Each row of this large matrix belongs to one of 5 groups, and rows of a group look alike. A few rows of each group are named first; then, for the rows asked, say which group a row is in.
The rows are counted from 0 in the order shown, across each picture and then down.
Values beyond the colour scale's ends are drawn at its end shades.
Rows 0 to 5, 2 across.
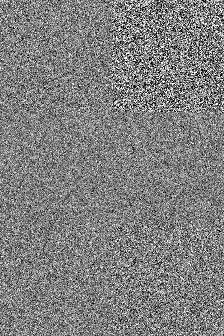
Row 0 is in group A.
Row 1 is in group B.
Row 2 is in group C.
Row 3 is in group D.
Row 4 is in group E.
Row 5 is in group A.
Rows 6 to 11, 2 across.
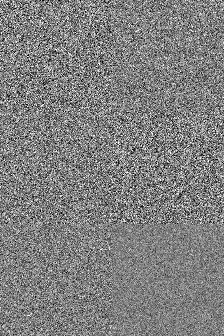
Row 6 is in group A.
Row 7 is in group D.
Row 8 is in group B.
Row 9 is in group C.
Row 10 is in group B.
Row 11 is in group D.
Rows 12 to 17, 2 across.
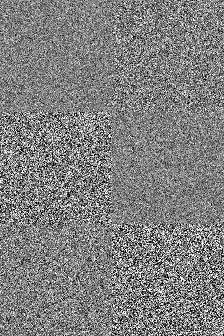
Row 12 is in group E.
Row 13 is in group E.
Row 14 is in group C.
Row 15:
D
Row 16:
A
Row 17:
A
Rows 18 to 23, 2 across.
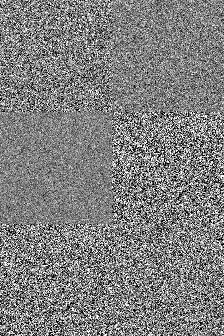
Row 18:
D
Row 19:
B
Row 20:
A
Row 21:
C
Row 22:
C
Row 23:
B
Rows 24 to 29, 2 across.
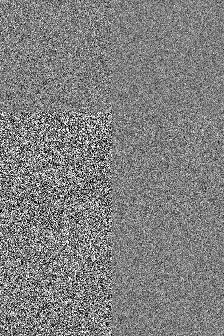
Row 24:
A
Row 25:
A
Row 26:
D
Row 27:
E
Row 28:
A
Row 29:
A
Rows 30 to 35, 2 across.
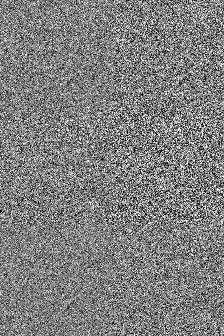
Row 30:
C
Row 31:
C
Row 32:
D
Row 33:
A
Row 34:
C
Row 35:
D
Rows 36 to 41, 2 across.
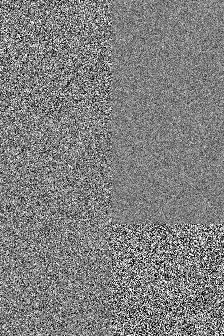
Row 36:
C
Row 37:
E
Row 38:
A
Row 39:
D
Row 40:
B
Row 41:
D
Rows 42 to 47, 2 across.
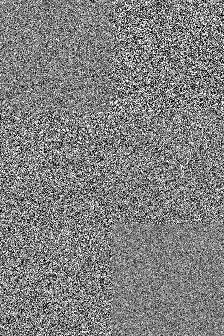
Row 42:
B
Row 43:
B
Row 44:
D
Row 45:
A
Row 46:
A
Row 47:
B
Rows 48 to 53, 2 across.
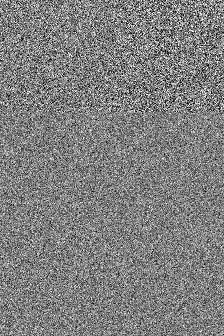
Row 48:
A
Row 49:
D
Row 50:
E
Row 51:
E
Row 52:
E
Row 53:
C
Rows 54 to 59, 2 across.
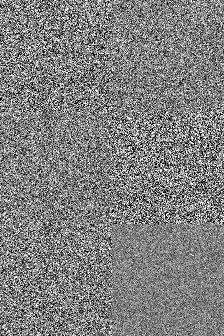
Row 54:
D
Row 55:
C
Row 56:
B
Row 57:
D
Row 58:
B
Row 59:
D
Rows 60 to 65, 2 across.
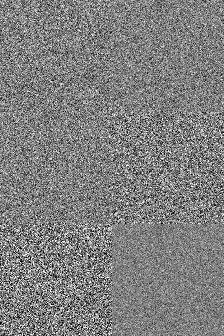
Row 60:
D
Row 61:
B
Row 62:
B
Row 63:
B
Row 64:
D
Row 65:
B
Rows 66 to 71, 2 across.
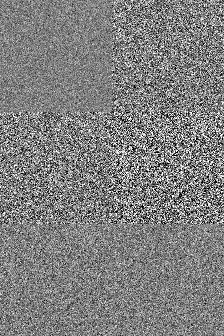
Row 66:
E
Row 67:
B
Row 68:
B
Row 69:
C
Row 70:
C
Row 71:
E
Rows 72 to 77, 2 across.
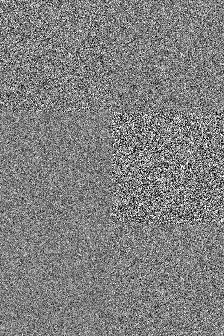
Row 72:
A
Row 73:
A
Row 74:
B
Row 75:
A
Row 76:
D
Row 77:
A
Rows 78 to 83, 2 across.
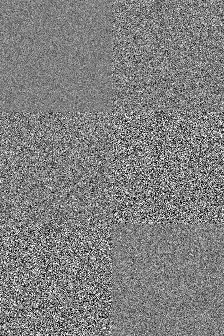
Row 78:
E
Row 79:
B
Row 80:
C
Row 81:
B
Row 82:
B
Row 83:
D
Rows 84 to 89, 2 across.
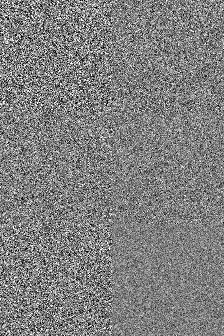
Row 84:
E
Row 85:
D
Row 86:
B
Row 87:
A
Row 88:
B
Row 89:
B
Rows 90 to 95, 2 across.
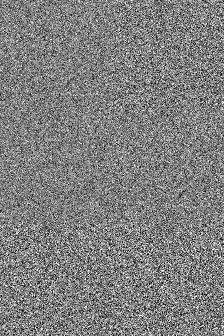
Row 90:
C
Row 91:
B
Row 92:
D
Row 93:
C
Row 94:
B
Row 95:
B
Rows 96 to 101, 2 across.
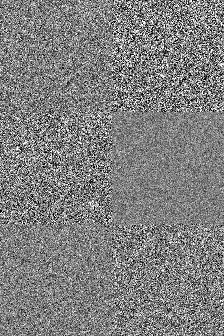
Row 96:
C
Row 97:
C
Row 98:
D
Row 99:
E
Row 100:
A
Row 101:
E
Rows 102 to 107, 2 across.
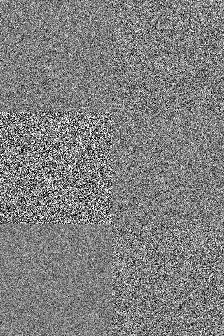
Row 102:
A
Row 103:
D
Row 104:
A
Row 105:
A
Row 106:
D
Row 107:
C
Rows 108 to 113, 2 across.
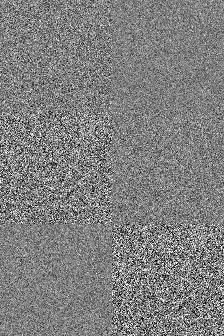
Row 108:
B
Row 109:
D
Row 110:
C
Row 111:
A
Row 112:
D
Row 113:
C
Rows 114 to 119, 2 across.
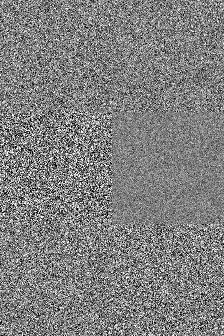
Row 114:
B
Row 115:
D
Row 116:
E
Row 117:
D
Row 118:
D
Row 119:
B
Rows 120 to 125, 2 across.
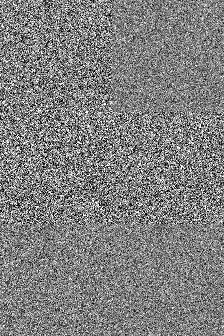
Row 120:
B
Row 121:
E
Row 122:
D
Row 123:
A
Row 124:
E
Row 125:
B
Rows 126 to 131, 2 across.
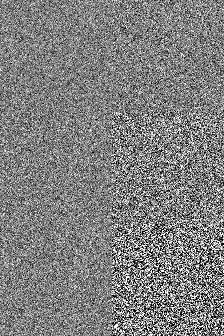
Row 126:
C
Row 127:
A
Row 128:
E
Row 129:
A
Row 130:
E
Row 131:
B
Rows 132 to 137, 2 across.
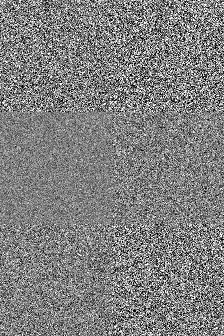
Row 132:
B
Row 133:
E
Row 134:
E
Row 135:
E
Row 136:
D
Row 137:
B
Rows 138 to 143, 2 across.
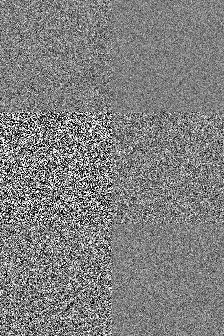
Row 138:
D
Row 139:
C
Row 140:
E
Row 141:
E
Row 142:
C
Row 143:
D
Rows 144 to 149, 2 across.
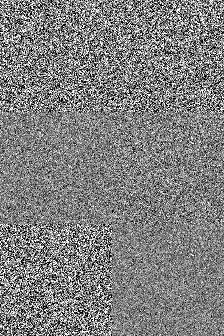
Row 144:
E
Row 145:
D
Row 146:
A
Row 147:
D
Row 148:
A
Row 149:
D
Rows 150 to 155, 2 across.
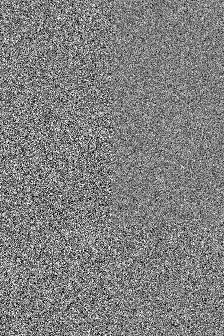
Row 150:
E
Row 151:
E
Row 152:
B
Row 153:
A
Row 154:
C
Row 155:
E
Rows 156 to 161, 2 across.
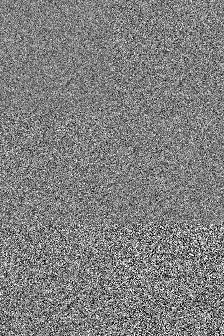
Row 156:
C
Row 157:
C
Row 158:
E
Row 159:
A
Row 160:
C
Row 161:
D
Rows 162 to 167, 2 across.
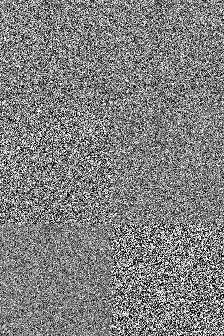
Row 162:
B
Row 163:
B
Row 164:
C
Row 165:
E
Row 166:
B
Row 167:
A
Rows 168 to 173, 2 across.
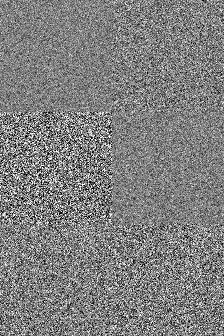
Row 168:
A
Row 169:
B
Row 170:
B
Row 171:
B
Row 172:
C
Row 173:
E
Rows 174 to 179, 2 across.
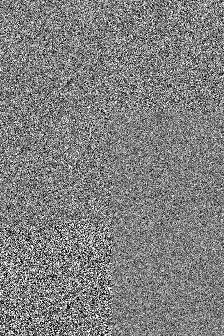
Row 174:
C
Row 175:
E
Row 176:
A
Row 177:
B
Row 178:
C
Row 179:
B
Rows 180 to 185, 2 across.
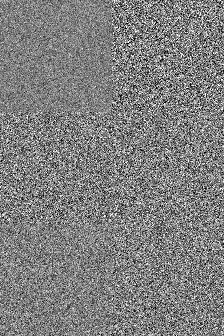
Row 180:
A
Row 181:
A
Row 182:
B
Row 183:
E
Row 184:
C
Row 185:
B
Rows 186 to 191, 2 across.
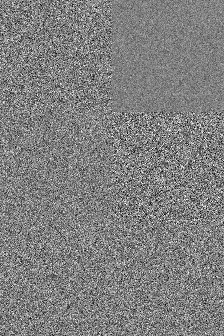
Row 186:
E
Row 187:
C
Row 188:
E
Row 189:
A
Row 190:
C
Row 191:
E
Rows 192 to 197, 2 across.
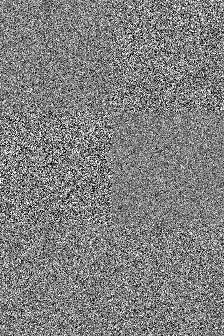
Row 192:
B
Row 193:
D
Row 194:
C
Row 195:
A
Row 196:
E
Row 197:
B
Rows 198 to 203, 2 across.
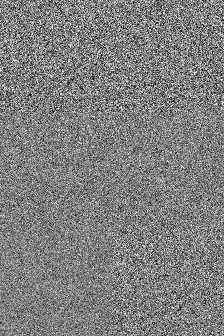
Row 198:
C
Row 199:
B
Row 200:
D
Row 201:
A
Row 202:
D
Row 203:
C
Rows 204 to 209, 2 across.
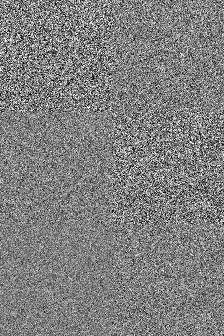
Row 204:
C
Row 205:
A
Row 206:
C
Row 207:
D
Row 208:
A
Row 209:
D
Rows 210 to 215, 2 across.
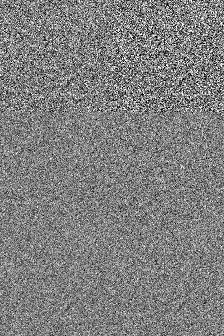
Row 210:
C
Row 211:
C
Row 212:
E
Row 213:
A
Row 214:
C
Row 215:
C
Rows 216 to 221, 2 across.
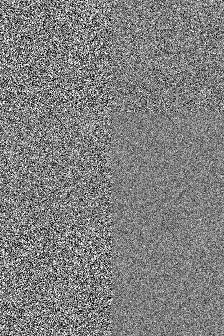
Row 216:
E
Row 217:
D
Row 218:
C
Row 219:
C
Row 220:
E
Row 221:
C
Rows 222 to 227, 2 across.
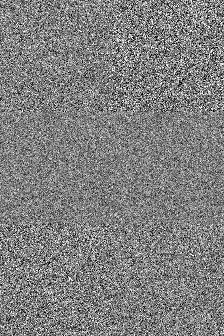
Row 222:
D
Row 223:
C
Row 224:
B
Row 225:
B
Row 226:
A
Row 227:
D
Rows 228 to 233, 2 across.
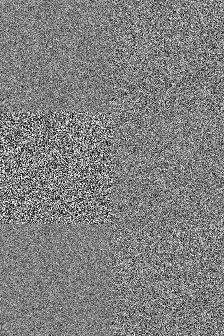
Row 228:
B
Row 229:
D
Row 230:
E
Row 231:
A
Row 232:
B
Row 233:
D
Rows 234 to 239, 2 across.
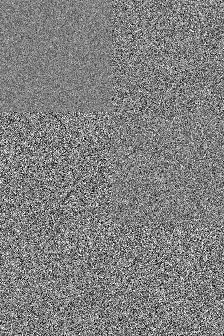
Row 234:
E
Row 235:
D
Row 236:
C
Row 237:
A
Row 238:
D
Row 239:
A
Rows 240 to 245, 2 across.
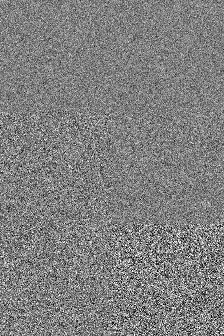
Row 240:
A
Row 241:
A
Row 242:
A
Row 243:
D
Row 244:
E
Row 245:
D
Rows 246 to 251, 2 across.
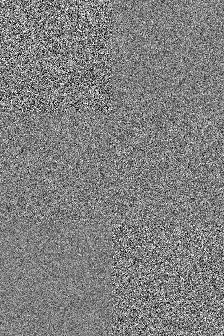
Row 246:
D
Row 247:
C
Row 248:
A
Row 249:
E
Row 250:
D
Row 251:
A
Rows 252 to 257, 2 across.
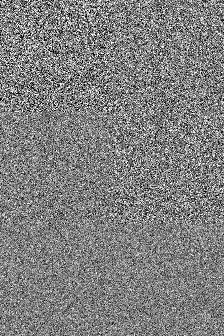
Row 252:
D
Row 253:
B
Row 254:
B
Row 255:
E
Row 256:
C
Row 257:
D
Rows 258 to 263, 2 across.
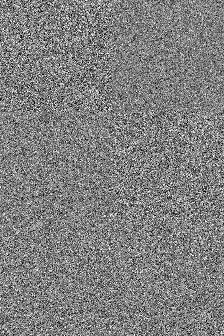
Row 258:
D
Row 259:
A
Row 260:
B
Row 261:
E
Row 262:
B
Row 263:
D
